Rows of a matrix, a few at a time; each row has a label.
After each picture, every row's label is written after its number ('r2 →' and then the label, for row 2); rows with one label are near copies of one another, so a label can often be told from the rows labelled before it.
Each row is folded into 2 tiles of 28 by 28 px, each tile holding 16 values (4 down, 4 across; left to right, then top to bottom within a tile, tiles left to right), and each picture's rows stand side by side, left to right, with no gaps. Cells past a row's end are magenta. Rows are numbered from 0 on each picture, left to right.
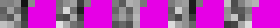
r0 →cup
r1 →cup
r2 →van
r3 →cup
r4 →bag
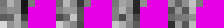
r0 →cup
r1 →cup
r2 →cup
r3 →van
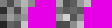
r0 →van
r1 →bag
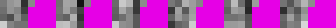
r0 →cup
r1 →cup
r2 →cup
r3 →van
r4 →cup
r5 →van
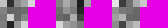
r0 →bag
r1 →cup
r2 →bag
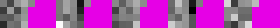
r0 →van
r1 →cup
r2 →van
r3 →cup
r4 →bag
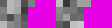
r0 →cup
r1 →bag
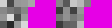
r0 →bag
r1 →van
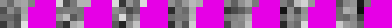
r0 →van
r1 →bag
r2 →bag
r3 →van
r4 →van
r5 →van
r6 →cup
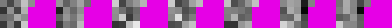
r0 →van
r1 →van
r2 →bag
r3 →bag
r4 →bag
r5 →cup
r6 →cup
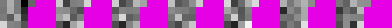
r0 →cup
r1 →bag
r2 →bag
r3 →bag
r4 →bag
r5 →van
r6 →van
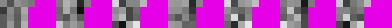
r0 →van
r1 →cup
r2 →bag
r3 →cup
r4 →bag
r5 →cup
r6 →bag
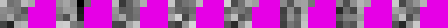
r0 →bag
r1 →cup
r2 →bag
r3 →bag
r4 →bag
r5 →van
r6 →van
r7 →bag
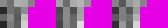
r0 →van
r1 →van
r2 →van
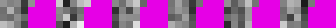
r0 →cup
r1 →bag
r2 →van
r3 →cup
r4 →van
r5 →cup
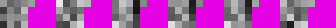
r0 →van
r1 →bag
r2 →cup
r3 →cup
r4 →cup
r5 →bag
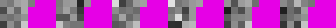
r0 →van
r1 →cup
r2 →bag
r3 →bag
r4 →van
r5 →van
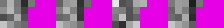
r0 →cup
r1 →cup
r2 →bag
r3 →cup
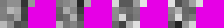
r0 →cup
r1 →cup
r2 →bag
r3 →bag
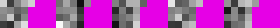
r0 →bag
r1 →cup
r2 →van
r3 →bag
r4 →van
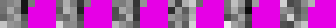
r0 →cup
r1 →cup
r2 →cup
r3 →van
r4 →cup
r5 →bag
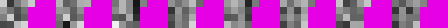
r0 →bag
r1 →bag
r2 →cup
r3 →van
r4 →cup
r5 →van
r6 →bag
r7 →van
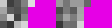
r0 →bag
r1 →van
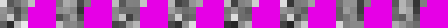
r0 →bag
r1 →cup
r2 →bag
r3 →bag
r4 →bag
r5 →bag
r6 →cup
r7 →cup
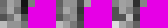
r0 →cup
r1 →cup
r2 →cup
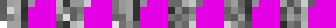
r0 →cup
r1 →bag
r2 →cup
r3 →van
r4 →cup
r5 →van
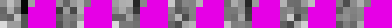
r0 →cup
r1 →van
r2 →cup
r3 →bag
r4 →cup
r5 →bag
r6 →van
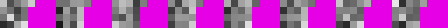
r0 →bag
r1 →van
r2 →cup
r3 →van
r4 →van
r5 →van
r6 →bag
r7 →bag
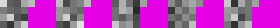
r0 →bag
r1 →bag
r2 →cup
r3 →van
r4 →bag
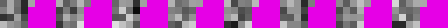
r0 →cup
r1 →van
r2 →cup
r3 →bag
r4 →bag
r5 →cup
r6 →van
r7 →bag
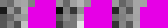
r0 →van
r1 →van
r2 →van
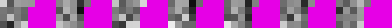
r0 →bag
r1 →cup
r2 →bag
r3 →cup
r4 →cup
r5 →cup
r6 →van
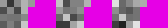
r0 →van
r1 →bag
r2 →bag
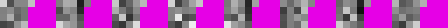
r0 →bag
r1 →cup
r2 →bag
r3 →bag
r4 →cup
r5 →van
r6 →cup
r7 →bag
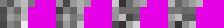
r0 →van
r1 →van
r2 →bag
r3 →bag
